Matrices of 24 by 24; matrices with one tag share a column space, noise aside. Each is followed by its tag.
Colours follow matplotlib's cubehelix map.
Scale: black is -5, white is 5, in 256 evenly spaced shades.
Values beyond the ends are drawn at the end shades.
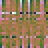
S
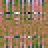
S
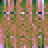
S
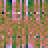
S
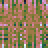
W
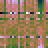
S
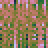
W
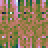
S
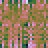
W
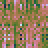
W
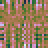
W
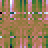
S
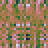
W
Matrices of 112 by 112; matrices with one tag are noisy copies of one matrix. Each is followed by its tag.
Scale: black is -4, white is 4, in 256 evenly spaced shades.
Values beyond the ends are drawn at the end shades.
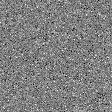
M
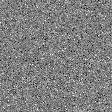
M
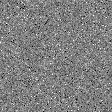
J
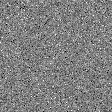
J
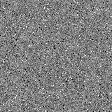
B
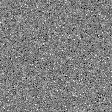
M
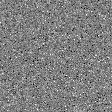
M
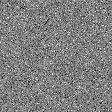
J
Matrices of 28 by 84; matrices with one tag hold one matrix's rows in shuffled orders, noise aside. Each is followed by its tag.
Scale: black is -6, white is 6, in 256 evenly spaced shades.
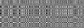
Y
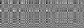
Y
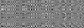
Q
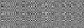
Q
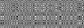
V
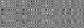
Q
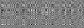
Q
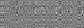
V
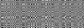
Q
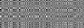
Y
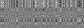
V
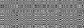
V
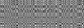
V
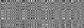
Q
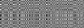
Y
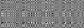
Q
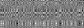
V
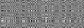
Q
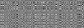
V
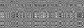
V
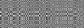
Y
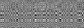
V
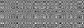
V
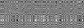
V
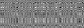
V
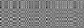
Y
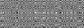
V
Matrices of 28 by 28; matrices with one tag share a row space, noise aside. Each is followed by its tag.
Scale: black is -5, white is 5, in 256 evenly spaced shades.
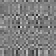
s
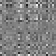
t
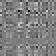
t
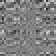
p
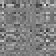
p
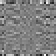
p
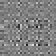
s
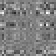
p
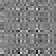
s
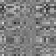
p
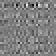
s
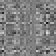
p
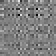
s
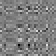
t
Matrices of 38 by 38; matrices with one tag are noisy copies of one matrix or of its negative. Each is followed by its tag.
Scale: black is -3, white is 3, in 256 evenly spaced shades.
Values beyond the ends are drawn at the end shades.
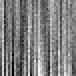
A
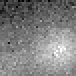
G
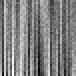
A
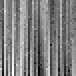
A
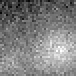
G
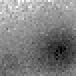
G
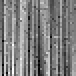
A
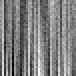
A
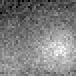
G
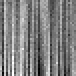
A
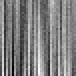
A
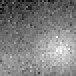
G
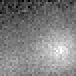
G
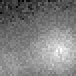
G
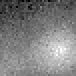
G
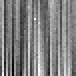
A
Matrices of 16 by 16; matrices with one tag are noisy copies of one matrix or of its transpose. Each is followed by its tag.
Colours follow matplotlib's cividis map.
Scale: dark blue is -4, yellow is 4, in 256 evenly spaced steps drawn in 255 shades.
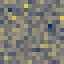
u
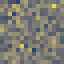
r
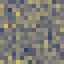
u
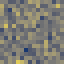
u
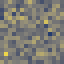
r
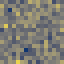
u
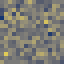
r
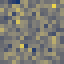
r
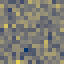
u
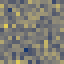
u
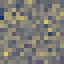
r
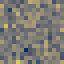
u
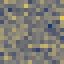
u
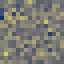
r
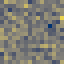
u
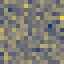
u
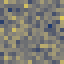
u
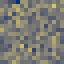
r
